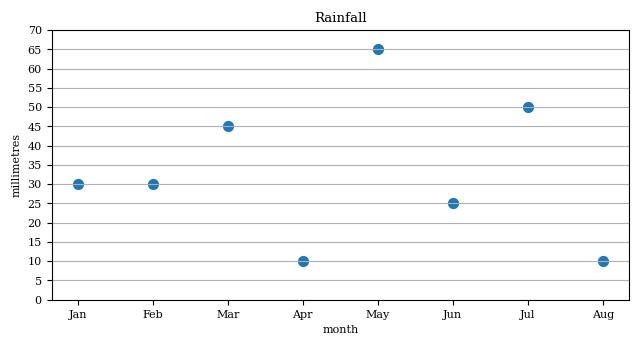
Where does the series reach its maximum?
May
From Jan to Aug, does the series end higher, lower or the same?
lower
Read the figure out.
Title: Rainfall
x-axis: month, ticks Jan Feb Mar Apr May Jun Jul Aug
y-axis: millimetres, ticks 0 5 10 15 20 25 30 35 40 45 50 55 60 65 70
Values:
30 30 45 10 65 25 50 10
